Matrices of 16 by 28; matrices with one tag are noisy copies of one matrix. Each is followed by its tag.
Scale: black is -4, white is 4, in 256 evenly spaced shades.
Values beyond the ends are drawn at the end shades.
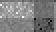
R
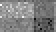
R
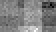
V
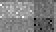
R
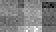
V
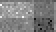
R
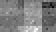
V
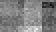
V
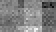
V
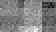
V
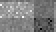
R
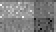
R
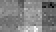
V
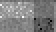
R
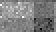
R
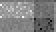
R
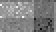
R
